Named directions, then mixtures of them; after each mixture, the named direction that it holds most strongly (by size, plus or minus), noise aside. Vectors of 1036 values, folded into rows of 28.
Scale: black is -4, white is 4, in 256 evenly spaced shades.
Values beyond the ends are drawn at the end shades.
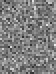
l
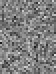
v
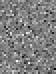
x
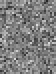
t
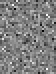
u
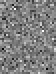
u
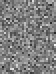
l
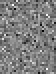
u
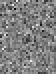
u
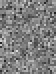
t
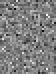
u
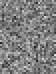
v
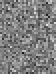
l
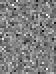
u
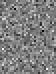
u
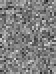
t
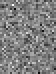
u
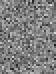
l
